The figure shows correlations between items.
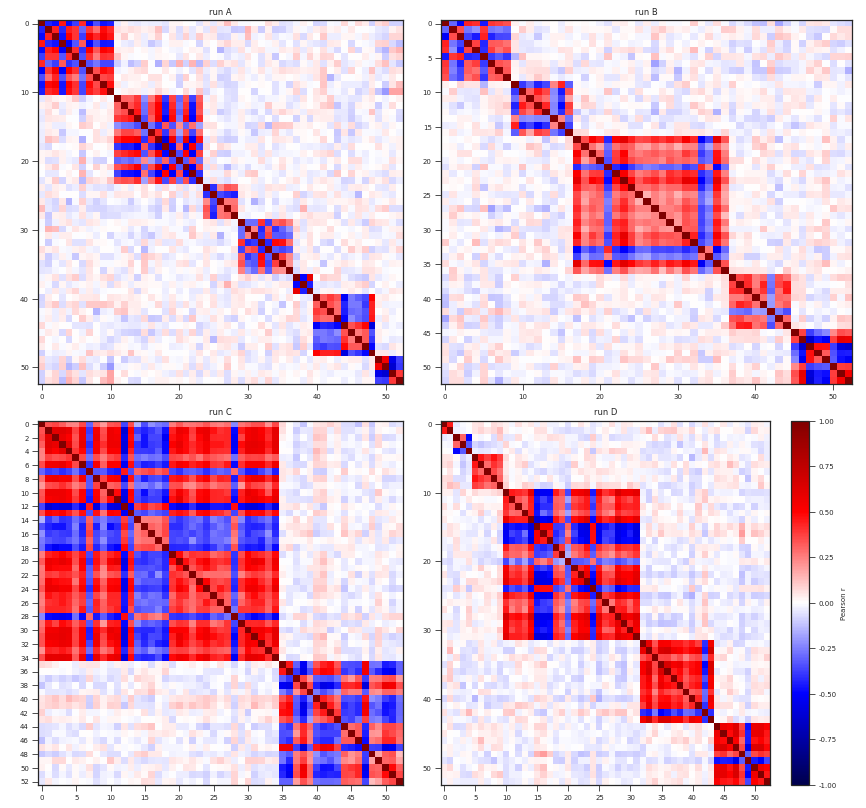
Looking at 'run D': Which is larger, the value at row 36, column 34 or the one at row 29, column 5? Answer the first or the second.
the first
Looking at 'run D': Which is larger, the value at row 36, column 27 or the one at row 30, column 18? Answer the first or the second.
the second
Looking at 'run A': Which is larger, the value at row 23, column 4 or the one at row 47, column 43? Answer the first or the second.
the first
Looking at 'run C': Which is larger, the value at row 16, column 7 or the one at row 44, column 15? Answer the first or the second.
the first
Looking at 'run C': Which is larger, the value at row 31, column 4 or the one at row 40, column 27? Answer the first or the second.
the first
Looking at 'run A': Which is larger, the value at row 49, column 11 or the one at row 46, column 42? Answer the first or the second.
the first
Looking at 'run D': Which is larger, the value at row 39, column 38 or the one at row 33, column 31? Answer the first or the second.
the first
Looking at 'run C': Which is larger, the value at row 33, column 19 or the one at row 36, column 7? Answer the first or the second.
the first
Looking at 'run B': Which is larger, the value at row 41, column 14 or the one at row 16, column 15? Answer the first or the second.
the first
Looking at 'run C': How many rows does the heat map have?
53
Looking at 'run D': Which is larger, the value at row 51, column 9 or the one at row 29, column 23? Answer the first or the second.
the second
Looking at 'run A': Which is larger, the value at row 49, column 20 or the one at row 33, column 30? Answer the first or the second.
the second
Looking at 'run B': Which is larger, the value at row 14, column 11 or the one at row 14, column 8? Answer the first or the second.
the second
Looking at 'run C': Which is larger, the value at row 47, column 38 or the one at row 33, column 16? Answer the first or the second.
the second
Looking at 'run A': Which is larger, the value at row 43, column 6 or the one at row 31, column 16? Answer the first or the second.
the first
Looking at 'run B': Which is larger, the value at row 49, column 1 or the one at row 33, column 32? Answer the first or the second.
the first
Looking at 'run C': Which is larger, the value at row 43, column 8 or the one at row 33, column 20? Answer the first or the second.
the second
